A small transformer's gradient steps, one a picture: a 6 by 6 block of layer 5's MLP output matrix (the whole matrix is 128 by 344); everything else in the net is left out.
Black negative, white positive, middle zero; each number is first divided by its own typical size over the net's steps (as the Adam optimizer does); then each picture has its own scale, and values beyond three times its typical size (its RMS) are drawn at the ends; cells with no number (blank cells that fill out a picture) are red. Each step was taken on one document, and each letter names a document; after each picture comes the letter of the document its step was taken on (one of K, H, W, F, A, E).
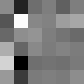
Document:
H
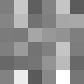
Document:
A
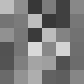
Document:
A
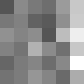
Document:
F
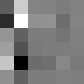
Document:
H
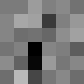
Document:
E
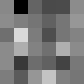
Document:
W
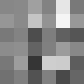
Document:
A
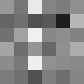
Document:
A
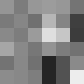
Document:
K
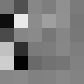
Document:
H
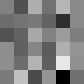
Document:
A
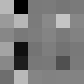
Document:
H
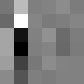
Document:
H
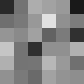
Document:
K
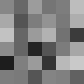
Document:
F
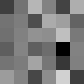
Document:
A
